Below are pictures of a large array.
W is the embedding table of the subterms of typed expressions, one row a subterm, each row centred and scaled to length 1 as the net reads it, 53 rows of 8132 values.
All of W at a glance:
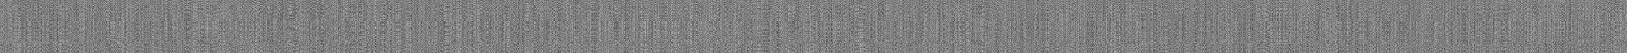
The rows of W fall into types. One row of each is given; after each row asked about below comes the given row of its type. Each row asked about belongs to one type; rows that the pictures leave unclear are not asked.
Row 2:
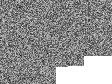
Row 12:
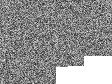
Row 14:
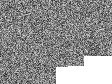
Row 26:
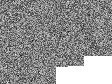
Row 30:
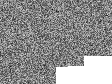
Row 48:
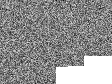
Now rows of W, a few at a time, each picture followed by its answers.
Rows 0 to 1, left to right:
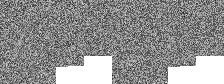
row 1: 12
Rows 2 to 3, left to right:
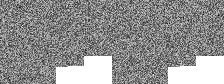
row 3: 48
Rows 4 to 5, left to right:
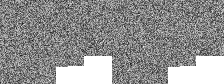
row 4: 12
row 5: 14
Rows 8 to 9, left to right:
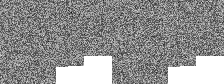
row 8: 12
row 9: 12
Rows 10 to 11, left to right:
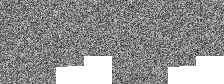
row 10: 14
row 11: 2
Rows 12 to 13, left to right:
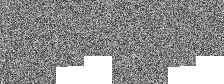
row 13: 14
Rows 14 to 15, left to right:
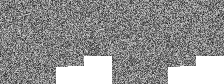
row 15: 48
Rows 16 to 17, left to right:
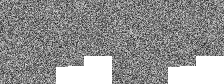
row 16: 12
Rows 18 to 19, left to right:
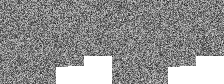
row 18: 48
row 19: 14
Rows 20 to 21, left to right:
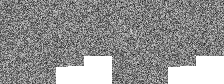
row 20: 14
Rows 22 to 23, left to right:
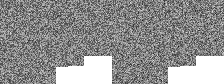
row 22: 2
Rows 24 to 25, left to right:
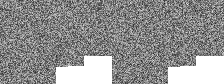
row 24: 30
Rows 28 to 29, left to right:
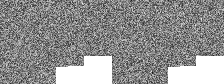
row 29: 48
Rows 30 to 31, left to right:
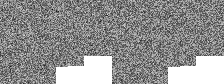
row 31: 2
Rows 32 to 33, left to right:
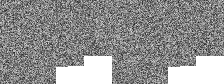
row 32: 26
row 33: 12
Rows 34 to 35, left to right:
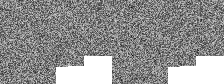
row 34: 30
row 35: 2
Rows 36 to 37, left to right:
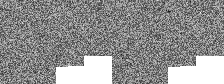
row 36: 30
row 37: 30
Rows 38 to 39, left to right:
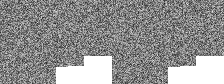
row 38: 14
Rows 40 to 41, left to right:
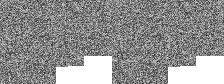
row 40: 12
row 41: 12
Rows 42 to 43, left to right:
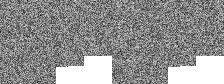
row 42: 48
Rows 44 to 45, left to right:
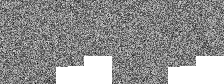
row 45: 26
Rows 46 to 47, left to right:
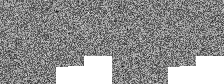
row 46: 30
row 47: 14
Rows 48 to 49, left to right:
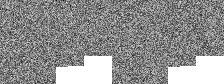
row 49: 26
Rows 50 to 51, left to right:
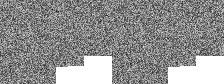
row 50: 30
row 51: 14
